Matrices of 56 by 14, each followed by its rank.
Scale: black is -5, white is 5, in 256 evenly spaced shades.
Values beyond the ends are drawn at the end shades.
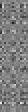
three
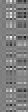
one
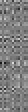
two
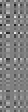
one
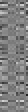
two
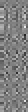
three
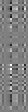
one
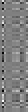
one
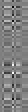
one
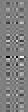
one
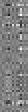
two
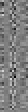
three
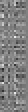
three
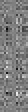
three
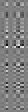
one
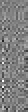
three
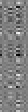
two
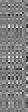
two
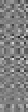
two
